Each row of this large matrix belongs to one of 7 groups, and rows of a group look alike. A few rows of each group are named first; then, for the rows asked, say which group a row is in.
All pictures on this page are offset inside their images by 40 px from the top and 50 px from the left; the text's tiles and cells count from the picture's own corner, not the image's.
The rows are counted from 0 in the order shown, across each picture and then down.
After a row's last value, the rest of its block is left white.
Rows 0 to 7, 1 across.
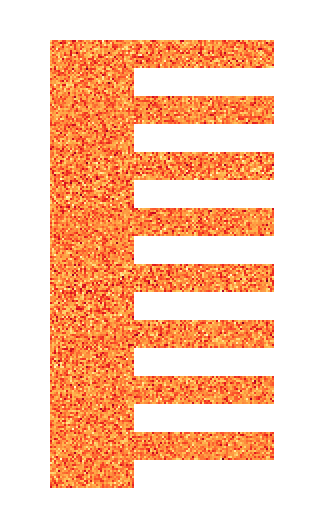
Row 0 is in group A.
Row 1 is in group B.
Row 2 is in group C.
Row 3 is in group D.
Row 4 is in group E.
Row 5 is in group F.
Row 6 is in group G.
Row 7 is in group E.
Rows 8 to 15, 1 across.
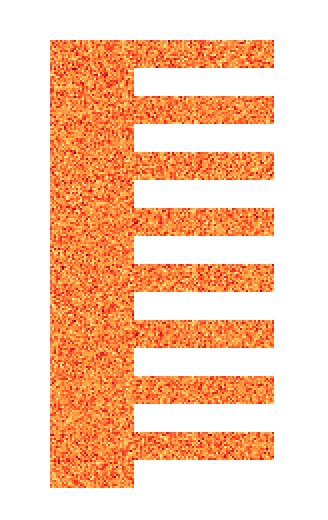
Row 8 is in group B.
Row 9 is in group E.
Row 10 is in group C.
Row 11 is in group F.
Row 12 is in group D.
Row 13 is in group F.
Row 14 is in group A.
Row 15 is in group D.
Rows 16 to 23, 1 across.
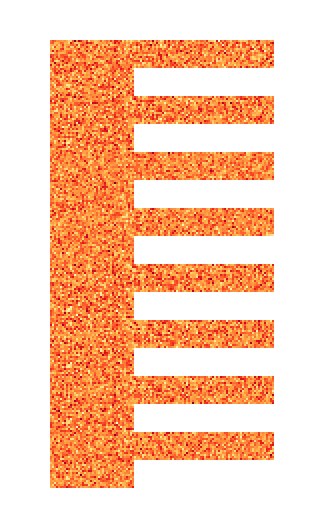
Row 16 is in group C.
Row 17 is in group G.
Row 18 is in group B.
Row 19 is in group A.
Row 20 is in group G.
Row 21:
G
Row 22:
G
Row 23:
C
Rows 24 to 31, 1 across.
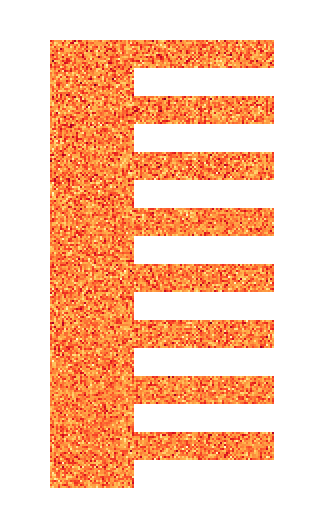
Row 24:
C
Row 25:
F
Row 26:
D
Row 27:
G
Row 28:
E
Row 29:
D
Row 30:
B
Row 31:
D
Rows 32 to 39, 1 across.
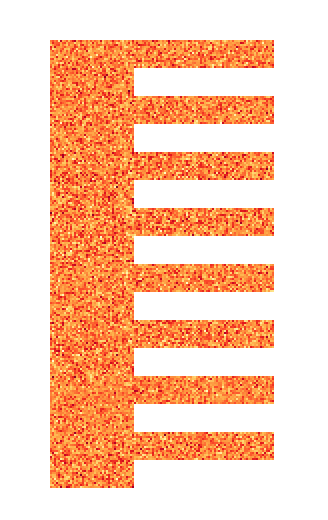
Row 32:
B
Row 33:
E
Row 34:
D
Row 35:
G
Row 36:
A
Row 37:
D
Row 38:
F
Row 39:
C
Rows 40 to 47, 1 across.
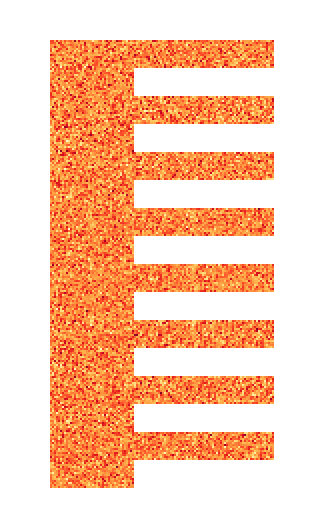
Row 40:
E
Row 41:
C
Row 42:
A
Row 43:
G
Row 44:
F
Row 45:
F
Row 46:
C
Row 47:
D
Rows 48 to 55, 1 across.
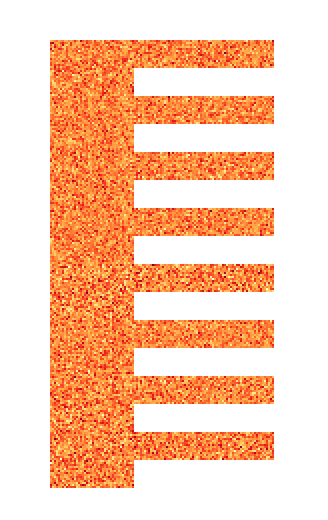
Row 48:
D
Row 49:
B
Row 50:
B
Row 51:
D
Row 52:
A
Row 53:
G
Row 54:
C
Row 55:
E
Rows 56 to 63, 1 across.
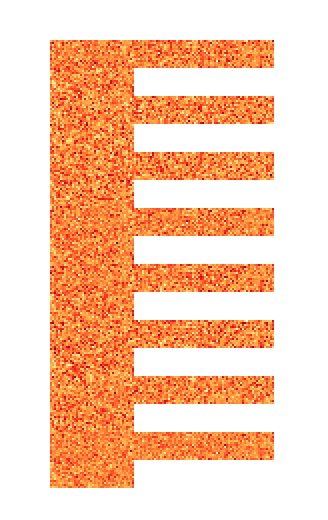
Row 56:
D
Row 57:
A
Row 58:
C
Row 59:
D
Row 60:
D
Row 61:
D
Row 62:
F
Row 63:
D
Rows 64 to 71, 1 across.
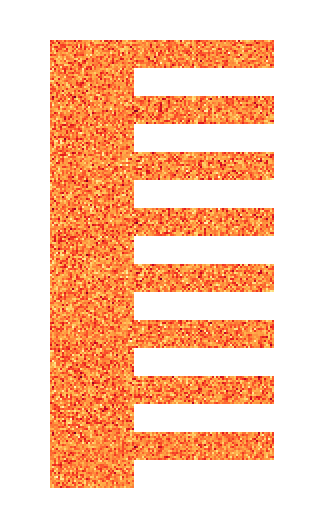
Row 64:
E
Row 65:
F
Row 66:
A
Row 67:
F
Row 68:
A
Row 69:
D
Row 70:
G
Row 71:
F
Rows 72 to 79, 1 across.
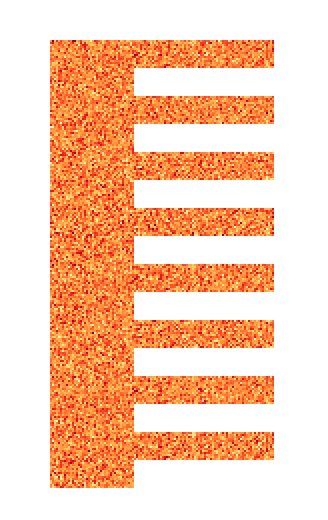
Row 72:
F
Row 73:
E
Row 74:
A
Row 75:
E
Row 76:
F
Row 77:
A
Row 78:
F
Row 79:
F
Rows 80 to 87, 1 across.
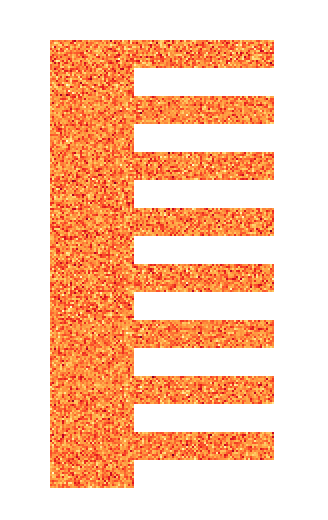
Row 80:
C
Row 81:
A
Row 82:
B
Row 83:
C
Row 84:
G
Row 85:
A
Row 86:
A
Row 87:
D
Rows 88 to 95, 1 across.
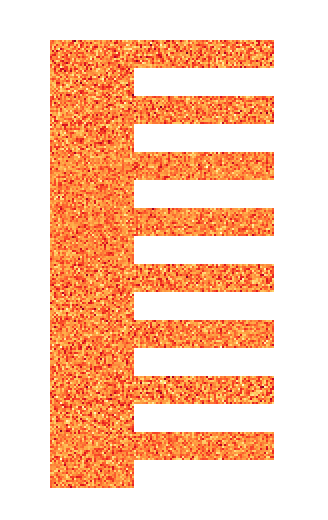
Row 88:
C
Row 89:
E
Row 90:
F
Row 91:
B
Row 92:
C
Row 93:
E
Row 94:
C
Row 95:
E
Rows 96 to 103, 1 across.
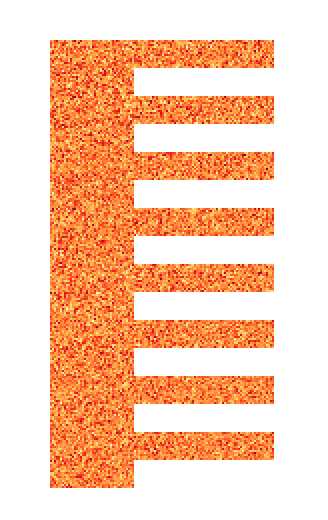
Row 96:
G
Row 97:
C
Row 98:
D
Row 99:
F
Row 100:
A
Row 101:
E
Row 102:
E
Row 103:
E
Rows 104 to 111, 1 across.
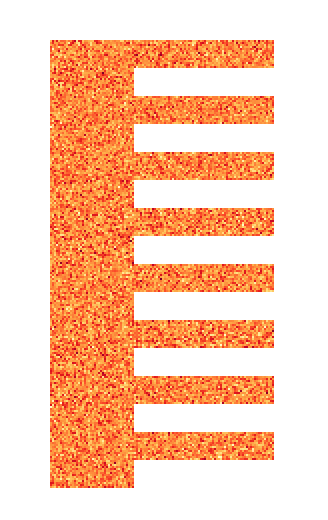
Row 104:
F
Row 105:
E
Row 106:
C
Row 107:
C
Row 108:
A
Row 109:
B
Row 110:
E
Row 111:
B
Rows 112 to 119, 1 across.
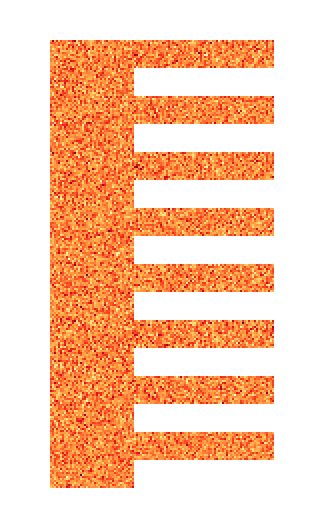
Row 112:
F
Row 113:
E
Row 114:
F
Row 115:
C
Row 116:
C
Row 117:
F
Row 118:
E
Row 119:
C
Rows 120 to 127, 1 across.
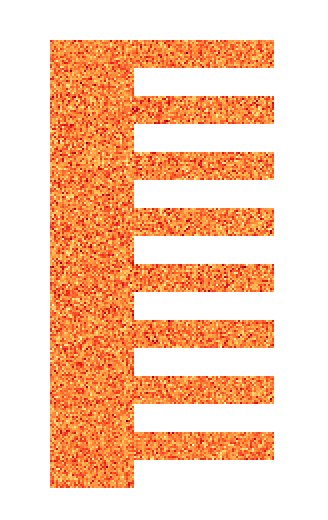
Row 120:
C
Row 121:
F
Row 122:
A
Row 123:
C
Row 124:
D
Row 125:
E
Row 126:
C
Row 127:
B
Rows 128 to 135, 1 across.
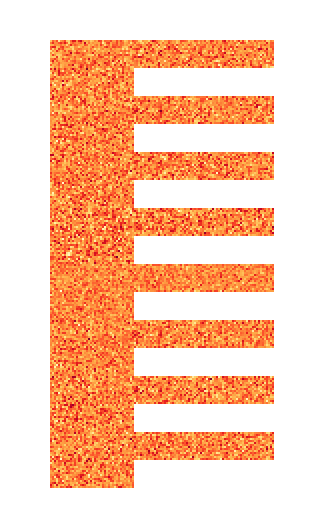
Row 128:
A
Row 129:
F
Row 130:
D
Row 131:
G
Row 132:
E
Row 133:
F
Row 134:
F
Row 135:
E
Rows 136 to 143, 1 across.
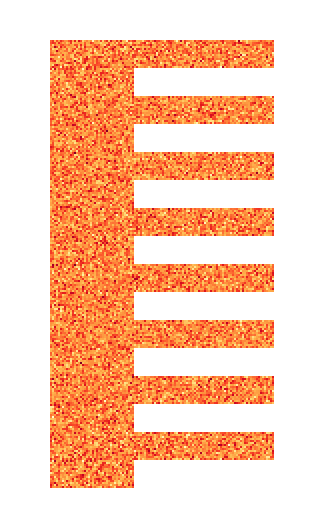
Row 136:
E
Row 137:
B
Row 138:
C
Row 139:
B
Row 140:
F
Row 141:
C
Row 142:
D
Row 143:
E
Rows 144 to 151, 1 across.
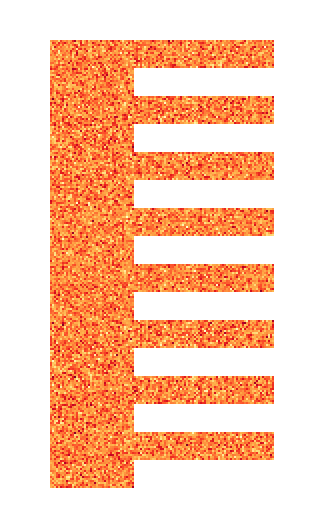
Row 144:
B
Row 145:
D
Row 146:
G
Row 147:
A
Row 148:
D
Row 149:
D
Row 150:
F
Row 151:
C
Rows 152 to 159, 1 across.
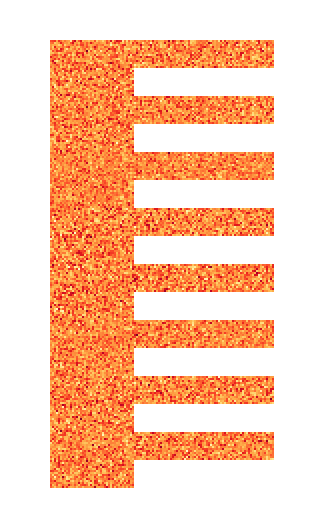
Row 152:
C
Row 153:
C
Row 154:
B
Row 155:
E
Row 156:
F
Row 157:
F
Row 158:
C
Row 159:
A
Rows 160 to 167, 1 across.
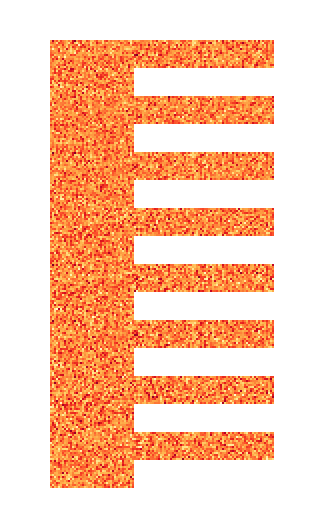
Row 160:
F
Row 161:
B
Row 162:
F
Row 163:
E
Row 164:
F
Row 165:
F
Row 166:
E
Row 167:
A
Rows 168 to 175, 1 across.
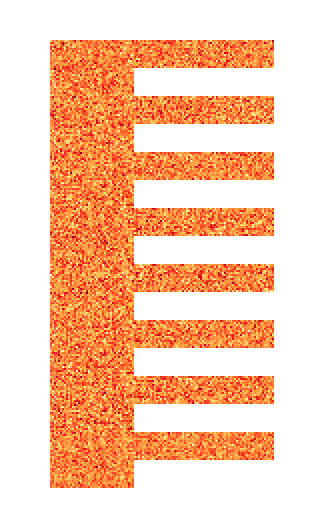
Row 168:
D
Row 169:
C
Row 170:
G
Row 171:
B
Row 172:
A
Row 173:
G
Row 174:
G
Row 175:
B
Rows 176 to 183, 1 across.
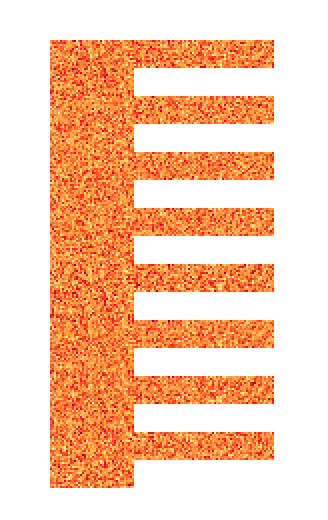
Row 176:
B
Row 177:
A
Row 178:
E
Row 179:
C
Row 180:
B
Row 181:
B
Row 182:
B
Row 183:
G
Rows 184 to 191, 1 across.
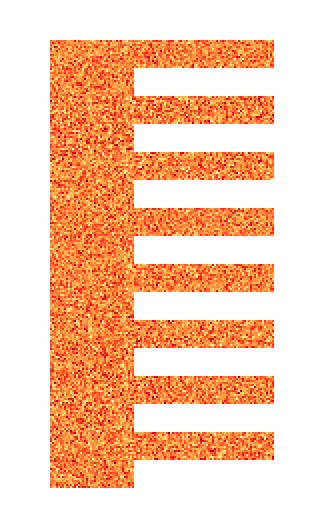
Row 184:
E
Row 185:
G
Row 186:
A
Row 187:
E
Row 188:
G
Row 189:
B
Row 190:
E
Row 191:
B
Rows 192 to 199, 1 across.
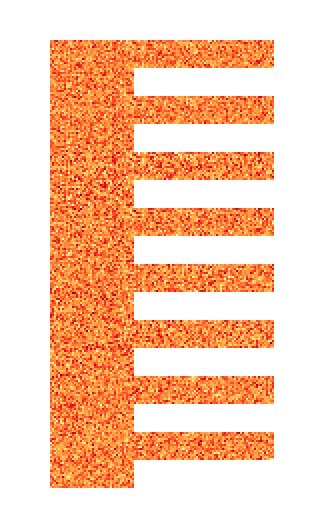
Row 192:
G
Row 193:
G
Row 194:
G
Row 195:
G
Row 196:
B
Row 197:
C
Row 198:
F
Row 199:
A
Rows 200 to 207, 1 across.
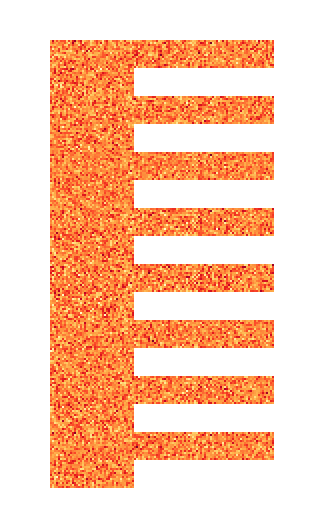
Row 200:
F
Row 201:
G
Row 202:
D
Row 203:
D
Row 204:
D
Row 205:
E
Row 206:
D
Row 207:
F
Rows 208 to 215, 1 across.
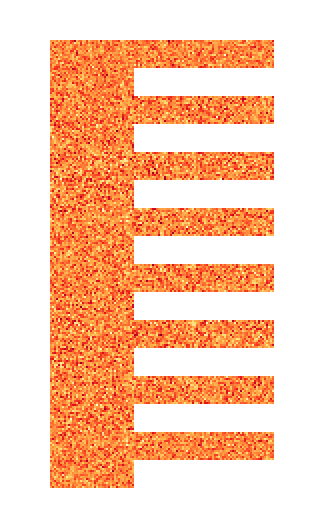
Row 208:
B
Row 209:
D
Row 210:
E
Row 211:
A
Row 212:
C
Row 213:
F
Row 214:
G
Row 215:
A
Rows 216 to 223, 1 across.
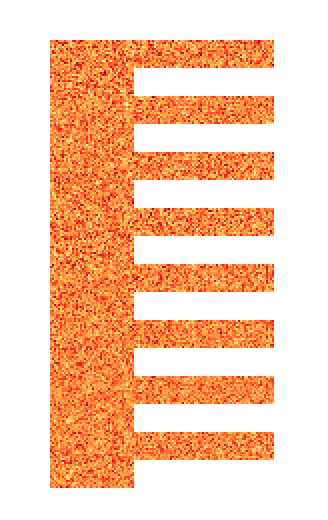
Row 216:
G
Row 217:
A
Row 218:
D
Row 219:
C
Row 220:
F
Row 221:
E
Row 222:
A
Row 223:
C
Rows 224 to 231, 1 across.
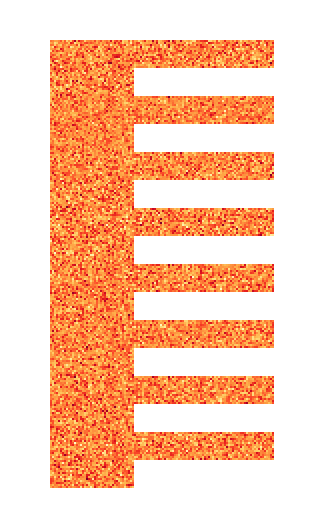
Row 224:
C
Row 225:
B
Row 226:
C
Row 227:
A
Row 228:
B
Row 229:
C
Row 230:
B
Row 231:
G
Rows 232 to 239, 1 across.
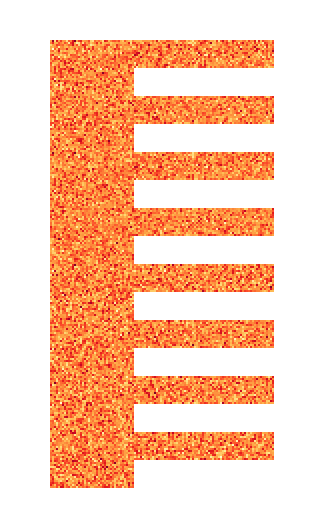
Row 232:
F
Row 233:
E
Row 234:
F
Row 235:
D
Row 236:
C
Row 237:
E
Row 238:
E
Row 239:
B
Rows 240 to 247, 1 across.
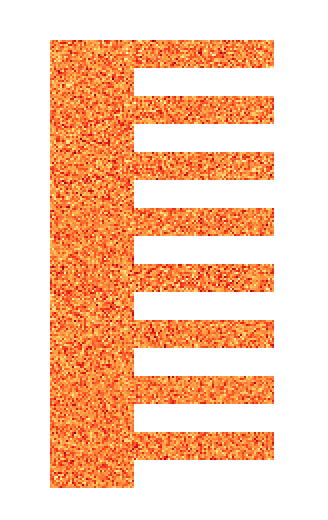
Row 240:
A
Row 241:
C
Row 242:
C
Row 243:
D
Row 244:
D
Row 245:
E
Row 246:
B
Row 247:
F
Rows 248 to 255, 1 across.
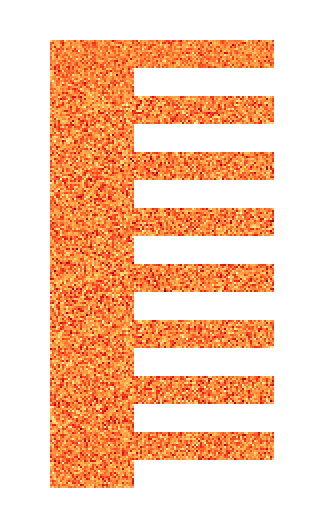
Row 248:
D
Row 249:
A
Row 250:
E
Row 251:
C
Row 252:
E
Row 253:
A
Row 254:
D
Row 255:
D
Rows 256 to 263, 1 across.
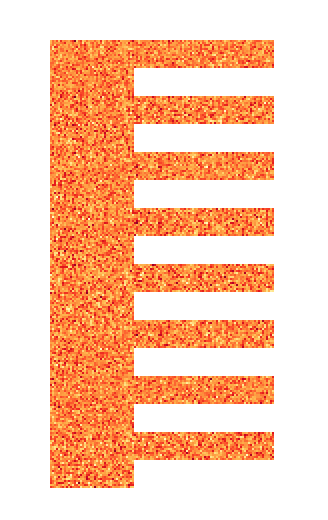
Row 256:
B
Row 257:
B
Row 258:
F
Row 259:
F
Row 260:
A
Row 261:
F
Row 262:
D
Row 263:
G
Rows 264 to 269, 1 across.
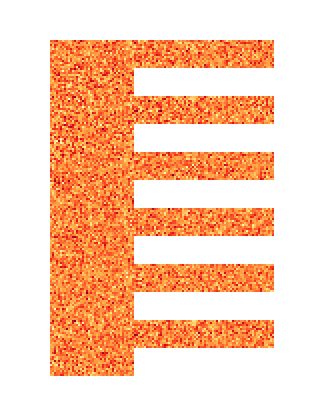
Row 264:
G
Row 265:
F
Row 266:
D
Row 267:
B
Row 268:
A
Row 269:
F
